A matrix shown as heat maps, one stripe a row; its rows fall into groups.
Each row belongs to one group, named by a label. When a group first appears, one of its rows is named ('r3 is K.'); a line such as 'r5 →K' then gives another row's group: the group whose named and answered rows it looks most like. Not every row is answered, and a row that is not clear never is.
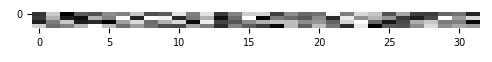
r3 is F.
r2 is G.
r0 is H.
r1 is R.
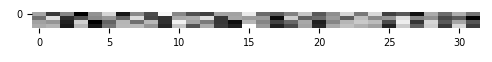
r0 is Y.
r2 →H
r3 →H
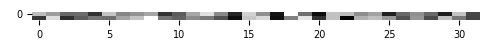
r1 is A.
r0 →H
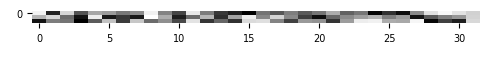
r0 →F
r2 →A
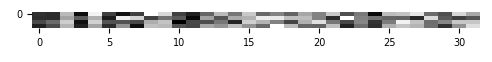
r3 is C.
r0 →C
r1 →G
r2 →C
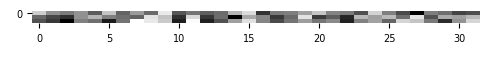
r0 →Y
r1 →A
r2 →A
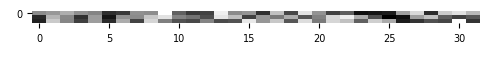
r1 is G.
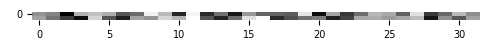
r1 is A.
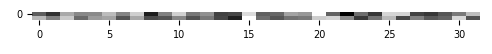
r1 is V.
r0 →V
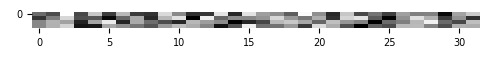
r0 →C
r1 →G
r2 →F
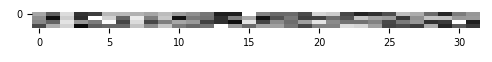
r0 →V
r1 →F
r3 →G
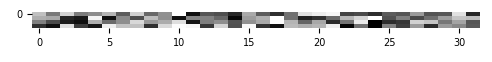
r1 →R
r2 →G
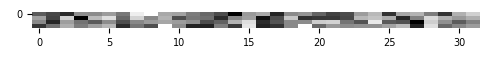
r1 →F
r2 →Y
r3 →Y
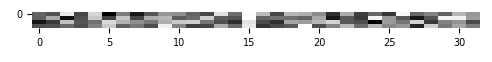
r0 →C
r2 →V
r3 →Y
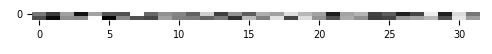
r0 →G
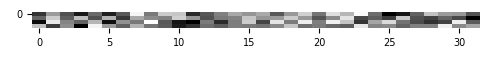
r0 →G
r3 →F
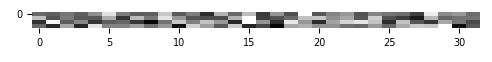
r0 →Y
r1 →Y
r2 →H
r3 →F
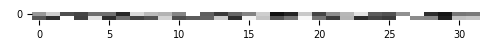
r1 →C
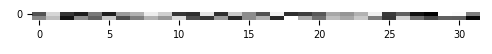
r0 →R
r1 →H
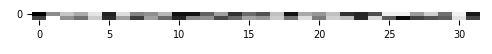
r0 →C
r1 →R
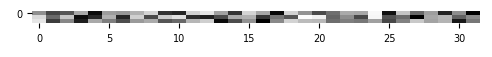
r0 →H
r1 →Y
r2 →F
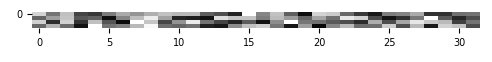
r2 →F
